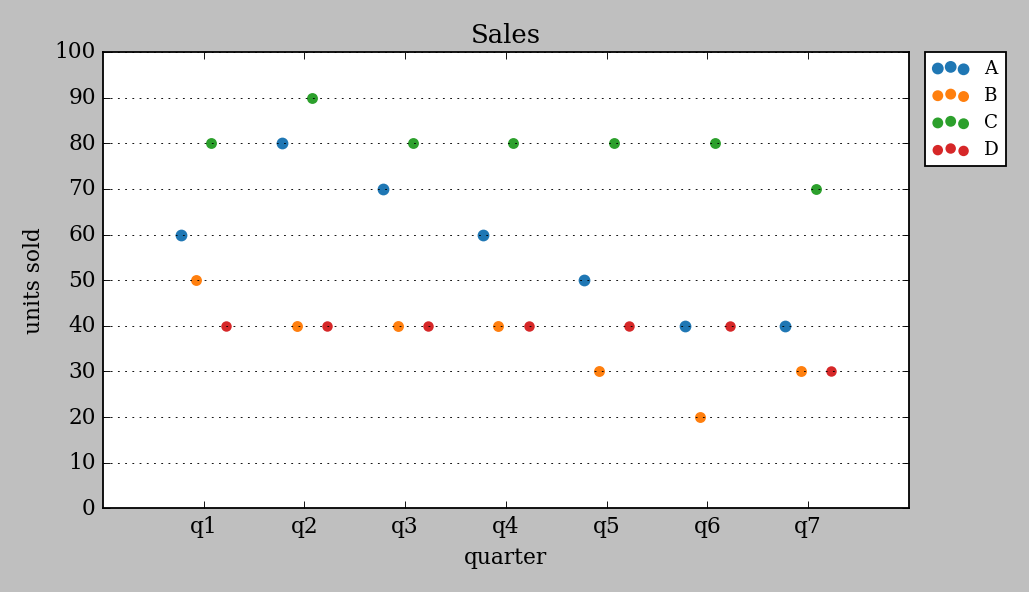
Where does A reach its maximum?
q2
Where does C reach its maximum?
q2
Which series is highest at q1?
C
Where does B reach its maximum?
q1
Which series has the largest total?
C
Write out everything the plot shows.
Title: Sales
x-axis: quarter, ticks q1 q2 q3 q4 q5 q6 q7
y-axis: units sold, ticks 0 10 20 30 40 50 60 70 80 90 100
Legend: A, B, C, D
Values:
A: 60 80 70 60 50 40 40
B: 50 40 40 40 30 20 30
C: 80 90 80 80 80 80 70
D: 40 40 40 40 40 40 30
